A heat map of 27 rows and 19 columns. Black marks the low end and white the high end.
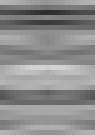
Ninth with the lowest average: top middle. Grain: streaks across. Mirror symmetry: left to right.
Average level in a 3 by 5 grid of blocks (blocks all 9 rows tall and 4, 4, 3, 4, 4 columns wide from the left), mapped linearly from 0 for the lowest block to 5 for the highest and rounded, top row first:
21012 | 45554 | 23332
